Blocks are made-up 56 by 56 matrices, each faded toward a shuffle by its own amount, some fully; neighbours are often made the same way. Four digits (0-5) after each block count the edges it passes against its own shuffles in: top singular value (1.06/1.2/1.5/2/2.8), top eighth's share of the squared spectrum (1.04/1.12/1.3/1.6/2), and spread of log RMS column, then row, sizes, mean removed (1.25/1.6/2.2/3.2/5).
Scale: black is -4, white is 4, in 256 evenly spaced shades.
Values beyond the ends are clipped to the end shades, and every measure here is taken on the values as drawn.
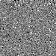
2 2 1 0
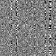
4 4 3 1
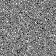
1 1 0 0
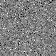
0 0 0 0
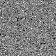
2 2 1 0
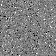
1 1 0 0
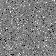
1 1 0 0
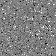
2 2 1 0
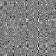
4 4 3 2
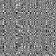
4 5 3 3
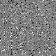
3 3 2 0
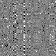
4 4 2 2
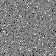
0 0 0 0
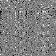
3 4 2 1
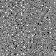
3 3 1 0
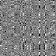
4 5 3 2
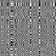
5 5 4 3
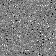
0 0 0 0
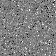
0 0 0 0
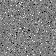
0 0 0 0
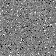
0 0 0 1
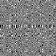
4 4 3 3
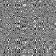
4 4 3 2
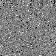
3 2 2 1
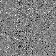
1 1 2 0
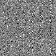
1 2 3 0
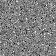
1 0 0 0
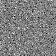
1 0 1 0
